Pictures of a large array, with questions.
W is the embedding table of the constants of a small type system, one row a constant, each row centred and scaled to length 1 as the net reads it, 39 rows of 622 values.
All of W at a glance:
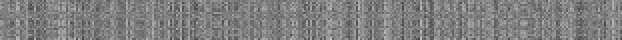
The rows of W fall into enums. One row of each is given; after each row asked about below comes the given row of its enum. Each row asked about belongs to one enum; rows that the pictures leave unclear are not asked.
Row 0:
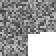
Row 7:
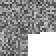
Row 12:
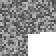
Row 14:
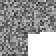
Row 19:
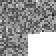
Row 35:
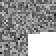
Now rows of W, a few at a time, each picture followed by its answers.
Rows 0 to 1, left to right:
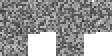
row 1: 19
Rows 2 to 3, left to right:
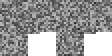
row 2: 12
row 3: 14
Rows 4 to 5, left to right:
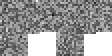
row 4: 19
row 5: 7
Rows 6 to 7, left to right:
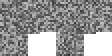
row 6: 12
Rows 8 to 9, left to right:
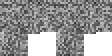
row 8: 7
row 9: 7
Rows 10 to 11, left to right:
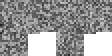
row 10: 35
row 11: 7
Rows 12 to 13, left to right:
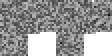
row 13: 19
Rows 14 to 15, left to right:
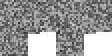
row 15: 35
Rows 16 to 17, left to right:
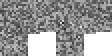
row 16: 0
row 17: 35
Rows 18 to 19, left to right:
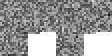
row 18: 14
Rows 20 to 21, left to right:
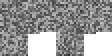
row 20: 12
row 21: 7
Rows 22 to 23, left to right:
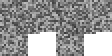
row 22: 12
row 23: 0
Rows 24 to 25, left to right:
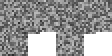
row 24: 14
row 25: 12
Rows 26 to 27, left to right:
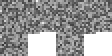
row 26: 19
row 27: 12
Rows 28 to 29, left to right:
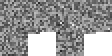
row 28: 14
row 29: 35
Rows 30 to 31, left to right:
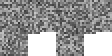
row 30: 7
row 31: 0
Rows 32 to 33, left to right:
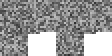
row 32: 0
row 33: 14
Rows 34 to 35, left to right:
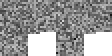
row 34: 0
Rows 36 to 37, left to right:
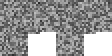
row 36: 14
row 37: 12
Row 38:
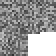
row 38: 7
